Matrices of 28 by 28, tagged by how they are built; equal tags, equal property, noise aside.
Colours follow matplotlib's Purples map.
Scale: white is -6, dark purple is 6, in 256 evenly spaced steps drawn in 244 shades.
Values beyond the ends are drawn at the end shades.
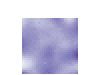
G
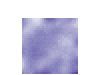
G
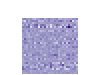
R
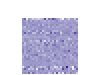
R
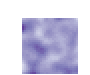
G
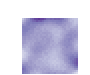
G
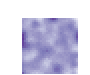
G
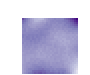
G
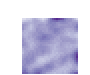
G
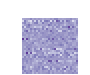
R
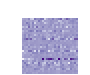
R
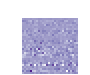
R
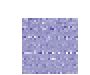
R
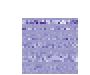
R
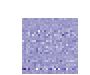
R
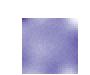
G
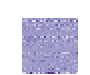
R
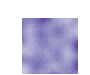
G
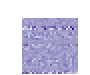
R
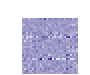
R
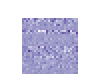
R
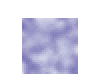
G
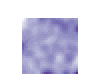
G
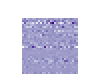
R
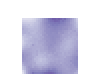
G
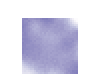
G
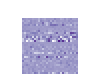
R
